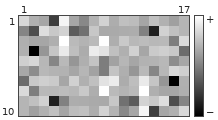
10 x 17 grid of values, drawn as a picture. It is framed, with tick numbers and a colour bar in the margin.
Odd rows or columns: none. Average level on the scale: 70%. Histogram: skewed, a long tail of low values. Symmetry: a half turn. Slope: none.
